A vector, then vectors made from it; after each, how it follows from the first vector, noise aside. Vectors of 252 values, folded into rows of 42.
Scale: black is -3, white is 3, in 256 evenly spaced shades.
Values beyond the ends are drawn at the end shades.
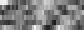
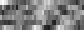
copied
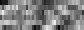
negated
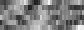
reversed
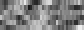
reversed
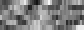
reversed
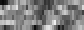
negated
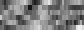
reversed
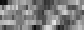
negated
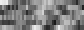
copied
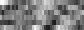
copied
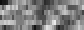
negated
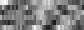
copied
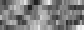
reversed
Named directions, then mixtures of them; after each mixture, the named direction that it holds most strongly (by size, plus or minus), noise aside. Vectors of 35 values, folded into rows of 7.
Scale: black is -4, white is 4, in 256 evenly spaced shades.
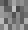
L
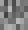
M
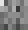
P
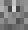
P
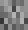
L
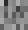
M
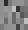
L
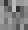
L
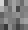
P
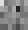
P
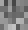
M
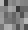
M
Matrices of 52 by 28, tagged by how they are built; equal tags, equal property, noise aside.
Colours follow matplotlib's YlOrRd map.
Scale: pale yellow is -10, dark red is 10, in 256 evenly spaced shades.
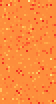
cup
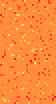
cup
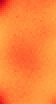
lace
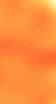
lace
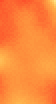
lace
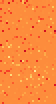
cup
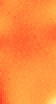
lace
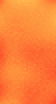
lace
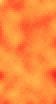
lace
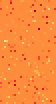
cup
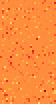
cup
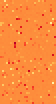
cup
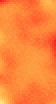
lace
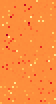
cup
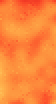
lace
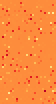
cup
